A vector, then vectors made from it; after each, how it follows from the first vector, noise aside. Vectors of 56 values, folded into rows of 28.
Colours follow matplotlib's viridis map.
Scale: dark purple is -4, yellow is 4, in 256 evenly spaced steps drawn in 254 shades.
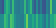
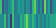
sign-scrambled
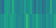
shrunk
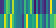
scaled up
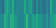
shrunk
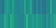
shrunk
